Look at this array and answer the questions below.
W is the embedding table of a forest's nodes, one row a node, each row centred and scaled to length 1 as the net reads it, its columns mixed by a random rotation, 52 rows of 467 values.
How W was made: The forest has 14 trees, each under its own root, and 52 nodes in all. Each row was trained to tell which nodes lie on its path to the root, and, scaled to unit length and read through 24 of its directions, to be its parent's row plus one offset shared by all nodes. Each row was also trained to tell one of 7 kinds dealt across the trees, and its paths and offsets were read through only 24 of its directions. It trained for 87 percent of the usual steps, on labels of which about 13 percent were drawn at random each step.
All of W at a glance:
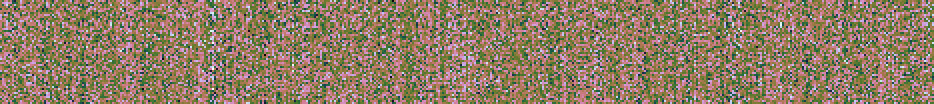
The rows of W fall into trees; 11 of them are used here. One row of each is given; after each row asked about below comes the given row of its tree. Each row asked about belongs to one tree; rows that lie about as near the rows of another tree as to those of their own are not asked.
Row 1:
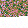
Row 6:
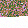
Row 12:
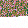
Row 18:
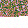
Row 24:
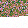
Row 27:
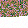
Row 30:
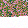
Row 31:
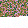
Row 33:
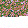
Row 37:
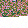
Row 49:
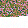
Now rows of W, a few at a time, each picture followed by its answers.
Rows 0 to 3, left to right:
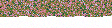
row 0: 24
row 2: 12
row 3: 37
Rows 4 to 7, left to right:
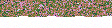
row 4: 33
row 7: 18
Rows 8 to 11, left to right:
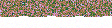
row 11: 12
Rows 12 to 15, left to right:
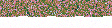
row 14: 1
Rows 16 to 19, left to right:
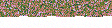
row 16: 12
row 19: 33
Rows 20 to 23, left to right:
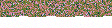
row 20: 30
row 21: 6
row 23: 31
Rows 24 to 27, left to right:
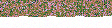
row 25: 33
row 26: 12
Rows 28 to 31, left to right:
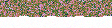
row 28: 1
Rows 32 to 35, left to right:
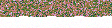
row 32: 49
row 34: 6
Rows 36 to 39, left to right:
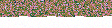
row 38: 30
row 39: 30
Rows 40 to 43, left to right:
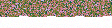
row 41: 27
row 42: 31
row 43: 37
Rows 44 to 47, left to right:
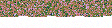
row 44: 6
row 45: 49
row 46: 30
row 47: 37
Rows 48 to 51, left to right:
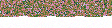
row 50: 24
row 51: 37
